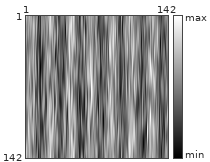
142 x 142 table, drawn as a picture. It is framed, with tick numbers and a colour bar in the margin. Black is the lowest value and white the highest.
The grain runs up and down. Stripes running up and down repeat 7 times from left to right. The histogram is bell-shaped. No overall slope runs across the table.
